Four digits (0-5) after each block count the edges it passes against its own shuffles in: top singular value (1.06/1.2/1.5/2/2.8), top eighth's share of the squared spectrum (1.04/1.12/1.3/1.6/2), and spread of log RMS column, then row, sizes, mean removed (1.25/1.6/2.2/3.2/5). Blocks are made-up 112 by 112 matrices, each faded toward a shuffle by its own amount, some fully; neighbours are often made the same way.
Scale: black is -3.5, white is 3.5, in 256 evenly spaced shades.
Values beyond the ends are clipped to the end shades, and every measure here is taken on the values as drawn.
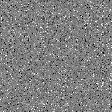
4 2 1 0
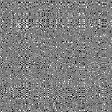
5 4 3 3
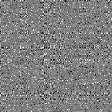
5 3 2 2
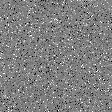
0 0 0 0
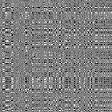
5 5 4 4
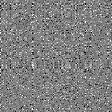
5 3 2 2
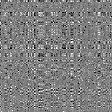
5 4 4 4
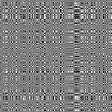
5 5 5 5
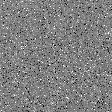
2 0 0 0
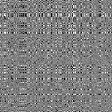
5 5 4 4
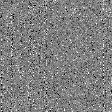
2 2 3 0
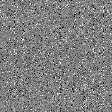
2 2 2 0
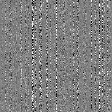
3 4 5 0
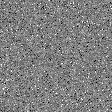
0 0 0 0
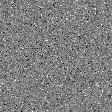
0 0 0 0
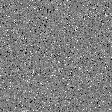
0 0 0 0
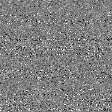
1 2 0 3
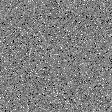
0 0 0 0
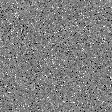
0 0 0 1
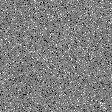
0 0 0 0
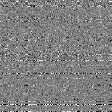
4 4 1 4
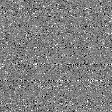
3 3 1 3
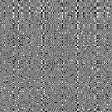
5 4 4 3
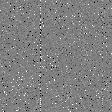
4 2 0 0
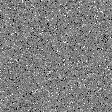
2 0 0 0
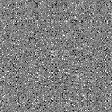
4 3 2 2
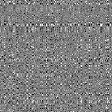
5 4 3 3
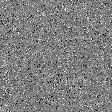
2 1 0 0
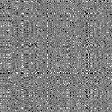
5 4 3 3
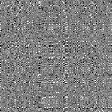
5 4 3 3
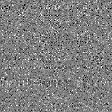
4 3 2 2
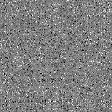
4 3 1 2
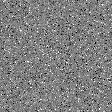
2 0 0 0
